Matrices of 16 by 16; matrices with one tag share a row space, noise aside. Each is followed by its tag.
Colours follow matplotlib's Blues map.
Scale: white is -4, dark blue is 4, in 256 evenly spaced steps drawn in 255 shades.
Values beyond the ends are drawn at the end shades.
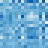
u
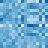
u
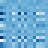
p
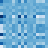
p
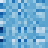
p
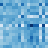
u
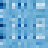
p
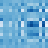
u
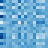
p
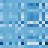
u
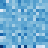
p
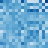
u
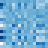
p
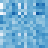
p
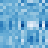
u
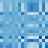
u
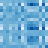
u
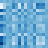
p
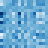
p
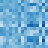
u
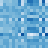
u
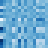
p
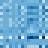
u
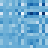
u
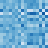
u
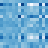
u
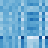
u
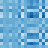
u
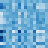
p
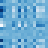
p
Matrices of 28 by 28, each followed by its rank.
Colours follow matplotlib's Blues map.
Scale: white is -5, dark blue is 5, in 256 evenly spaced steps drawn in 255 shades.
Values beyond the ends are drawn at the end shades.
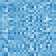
five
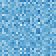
five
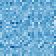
five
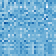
five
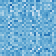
five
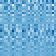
two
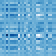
two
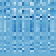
two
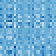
two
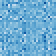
five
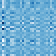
two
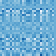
two
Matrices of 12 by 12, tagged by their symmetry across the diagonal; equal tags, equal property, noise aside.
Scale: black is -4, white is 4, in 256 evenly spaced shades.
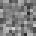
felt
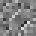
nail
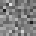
felt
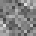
nail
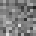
felt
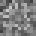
nail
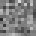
felt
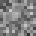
nail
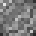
nail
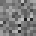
nail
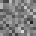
felt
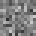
felt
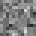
felt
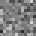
felt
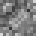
nail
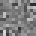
felt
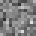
nail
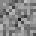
nail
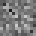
nail
